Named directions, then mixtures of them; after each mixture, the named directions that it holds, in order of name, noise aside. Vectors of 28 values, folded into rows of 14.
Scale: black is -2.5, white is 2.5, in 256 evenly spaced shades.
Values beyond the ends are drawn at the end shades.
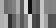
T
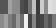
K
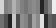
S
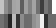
S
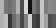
T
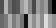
K, S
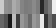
S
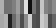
T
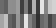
K, T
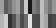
T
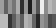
K, T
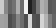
K, T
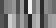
T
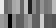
S, T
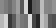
T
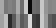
T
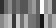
K, S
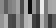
K, T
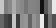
S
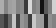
S, T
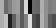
T
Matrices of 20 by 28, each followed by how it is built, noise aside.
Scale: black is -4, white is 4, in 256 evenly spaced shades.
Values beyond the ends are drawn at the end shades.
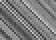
Toeplitz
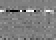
uneven rows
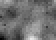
smooth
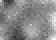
smooth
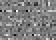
uneven rows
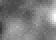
smooth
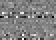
uneven rows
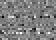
uneven rows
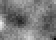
smooth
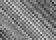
Toeplitz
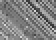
Toeplitz
